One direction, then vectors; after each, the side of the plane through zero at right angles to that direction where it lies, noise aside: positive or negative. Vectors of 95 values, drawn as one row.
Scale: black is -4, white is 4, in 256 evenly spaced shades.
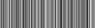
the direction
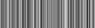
positive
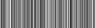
positive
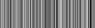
negative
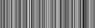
positive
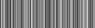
negative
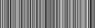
negative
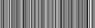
positive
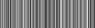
negative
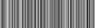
positive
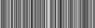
positive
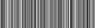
positive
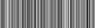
positive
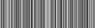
positive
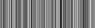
positive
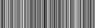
negative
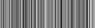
positive
